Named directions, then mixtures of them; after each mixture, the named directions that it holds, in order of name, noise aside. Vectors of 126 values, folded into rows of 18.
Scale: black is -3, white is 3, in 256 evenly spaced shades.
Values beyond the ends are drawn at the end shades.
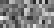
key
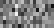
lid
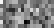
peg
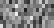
key, lid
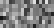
key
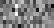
lid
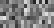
key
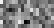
peg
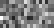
key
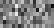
lid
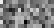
peg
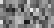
peg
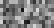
key, peg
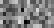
key, peg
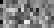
peg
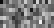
key, peg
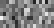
key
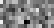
peg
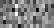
lid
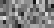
key, lid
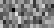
lid, peg
